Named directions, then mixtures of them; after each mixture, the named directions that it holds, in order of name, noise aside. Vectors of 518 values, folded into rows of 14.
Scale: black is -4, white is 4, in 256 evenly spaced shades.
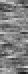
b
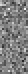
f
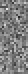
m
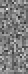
m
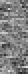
b, f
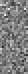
f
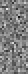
m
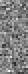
b, f, m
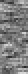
b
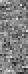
b, f, m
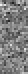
b, f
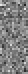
f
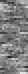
b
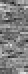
b, f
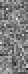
b, m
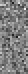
f, m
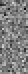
f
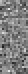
b, f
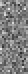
f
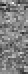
b, f, m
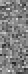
b, f, m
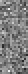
b, f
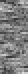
b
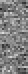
b, f, m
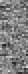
b, f, m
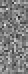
m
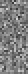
m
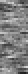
b
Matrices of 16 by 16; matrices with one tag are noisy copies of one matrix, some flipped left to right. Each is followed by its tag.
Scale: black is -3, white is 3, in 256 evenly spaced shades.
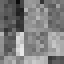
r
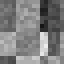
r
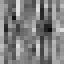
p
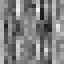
p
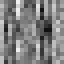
p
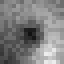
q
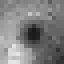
q
